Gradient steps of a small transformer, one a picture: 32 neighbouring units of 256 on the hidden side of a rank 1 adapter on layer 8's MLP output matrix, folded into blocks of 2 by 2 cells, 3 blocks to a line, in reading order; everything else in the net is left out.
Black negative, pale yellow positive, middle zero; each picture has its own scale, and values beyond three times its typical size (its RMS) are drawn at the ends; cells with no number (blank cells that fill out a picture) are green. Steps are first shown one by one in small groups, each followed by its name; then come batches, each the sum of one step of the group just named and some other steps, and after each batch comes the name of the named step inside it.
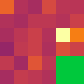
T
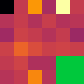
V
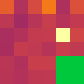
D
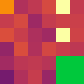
D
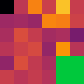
V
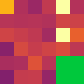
T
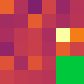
T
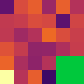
V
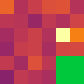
T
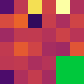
V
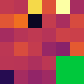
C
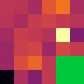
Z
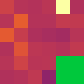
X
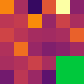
C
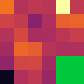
C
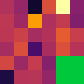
Z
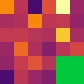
Z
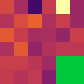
X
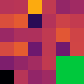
C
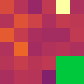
X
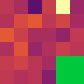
X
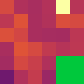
X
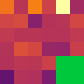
C
